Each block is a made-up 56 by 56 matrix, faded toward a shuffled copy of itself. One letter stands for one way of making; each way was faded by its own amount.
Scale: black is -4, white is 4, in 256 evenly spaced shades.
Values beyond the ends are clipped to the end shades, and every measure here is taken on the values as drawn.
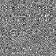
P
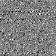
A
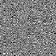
P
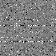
A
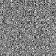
P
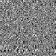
P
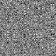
P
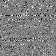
A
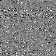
A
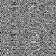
P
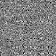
P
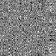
P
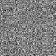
P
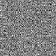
P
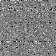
A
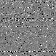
A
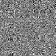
P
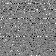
A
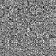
P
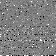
A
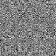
P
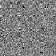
P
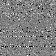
A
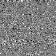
A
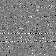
A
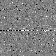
A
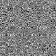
P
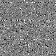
A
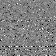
A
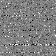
A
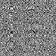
P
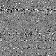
A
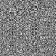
P
